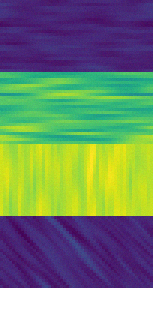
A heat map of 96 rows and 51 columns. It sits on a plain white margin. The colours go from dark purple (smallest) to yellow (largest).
It is made of 4 by 1 panels. Panel 1,1: very low, streaked across, faint in contrast. Panel 2,1: high, streaked across. Panel 3,1: very high, streaked downward, faint in contrast. Panel 4,1: very low, slanting down to the right, faint in contrast.
